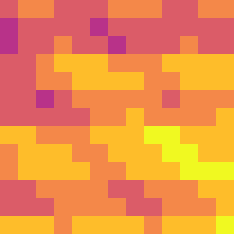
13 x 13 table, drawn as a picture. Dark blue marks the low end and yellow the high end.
Stripes running across repeat 3 times from top to bottom. On average the colour sits 70% of the way up the scale. There is an overall slope up to the bottom right.
